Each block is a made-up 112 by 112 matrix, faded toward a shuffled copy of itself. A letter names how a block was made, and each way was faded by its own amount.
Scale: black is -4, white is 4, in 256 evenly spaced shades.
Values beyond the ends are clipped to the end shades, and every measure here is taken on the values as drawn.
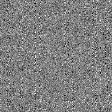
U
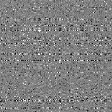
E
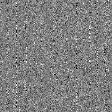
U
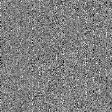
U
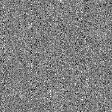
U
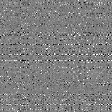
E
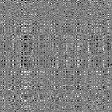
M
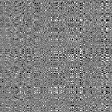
M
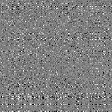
E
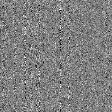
U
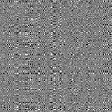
M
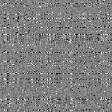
E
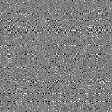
E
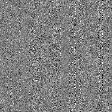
U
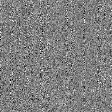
U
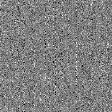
U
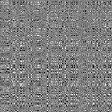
M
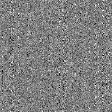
U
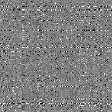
E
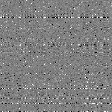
E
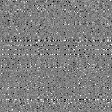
E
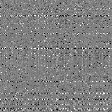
E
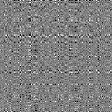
M
